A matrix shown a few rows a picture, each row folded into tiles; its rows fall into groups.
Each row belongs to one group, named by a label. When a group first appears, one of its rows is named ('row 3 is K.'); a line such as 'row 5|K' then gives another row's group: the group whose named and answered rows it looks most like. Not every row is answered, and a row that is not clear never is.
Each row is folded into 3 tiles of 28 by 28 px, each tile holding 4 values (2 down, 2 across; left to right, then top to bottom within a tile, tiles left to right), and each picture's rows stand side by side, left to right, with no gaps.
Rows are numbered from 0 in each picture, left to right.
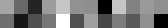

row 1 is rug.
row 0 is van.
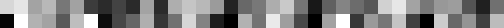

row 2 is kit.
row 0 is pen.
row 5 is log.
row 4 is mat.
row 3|kit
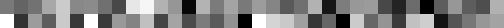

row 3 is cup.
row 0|mat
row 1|mat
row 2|rug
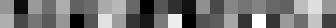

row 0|rug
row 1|kit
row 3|mat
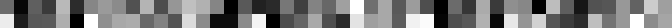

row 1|cup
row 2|kit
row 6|cup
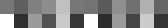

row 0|mat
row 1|mat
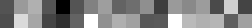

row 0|kit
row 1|cup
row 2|cup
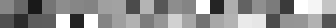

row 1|cup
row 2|cup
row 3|mat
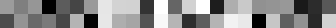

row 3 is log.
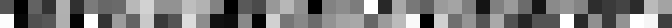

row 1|mat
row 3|log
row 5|log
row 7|van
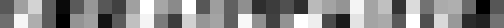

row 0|kit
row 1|van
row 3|van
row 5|kit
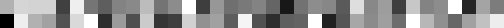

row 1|mat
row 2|pen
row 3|van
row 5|cup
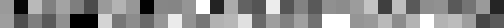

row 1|log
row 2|cup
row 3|pen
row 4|cup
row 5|cup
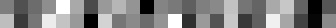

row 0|van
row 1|log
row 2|mat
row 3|kit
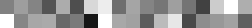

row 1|pen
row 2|mat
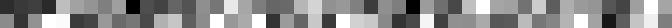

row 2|van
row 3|mat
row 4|cup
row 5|mat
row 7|van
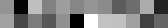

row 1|cup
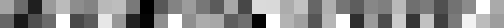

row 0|van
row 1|kit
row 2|cup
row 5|van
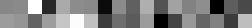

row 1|rug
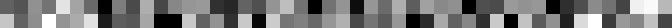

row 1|rug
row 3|log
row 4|rug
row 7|mat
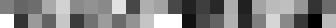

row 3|kit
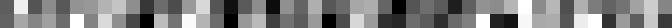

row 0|pen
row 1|kit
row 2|kit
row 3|rug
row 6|pen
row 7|mat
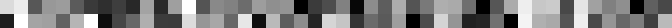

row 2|pen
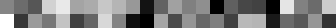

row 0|mat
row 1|kit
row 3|rug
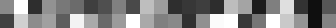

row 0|pen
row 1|van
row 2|van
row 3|kit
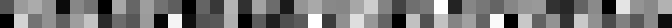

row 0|log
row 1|rug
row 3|van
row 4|kit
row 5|pen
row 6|log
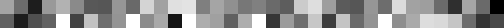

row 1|van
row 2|pen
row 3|mat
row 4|van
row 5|cup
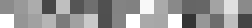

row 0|cup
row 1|van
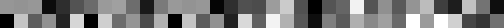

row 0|log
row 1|log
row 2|log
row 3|kit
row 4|pen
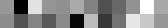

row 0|rug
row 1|van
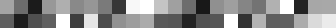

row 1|mat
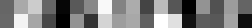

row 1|pen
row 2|rug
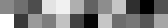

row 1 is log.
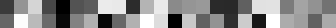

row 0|kit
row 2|log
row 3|pen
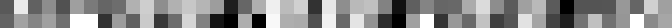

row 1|mat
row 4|kit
